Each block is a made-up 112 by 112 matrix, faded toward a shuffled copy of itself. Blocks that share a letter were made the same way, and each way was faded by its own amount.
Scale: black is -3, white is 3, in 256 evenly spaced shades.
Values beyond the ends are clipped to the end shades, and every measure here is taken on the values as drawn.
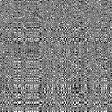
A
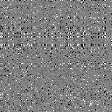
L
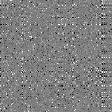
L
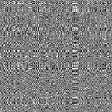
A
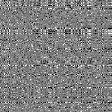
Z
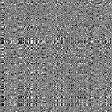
A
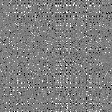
L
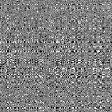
Z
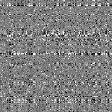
Z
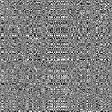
A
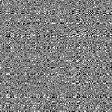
Z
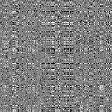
A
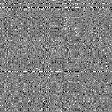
Z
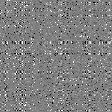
L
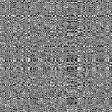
A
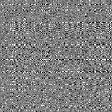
Z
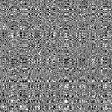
A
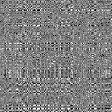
A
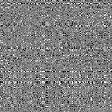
Z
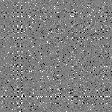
L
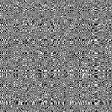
A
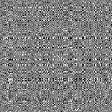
A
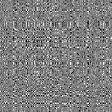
A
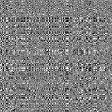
A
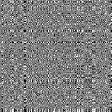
A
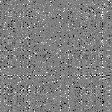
L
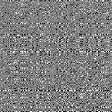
Z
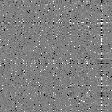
L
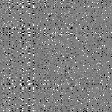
L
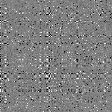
L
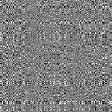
A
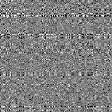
Z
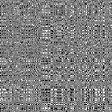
A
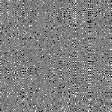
L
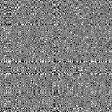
Z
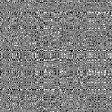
A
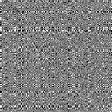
A
